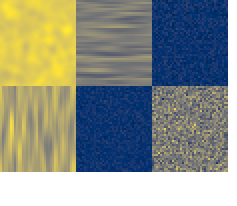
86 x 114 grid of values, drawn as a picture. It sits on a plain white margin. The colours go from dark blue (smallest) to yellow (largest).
The table splits into 2 rows of 3 panels. Panel 1,1: very high, blotchy, faint in contrast. Panel 1,2: middling, streaked across. Panel 1,3: very low, fine-grained, faint in contrast. Panel 2,1: high, streaked downward. Panel 2,2: very low, fine-grained, faint in contrast. Panel 2,3: middling, fine-grained, strong in contrast.
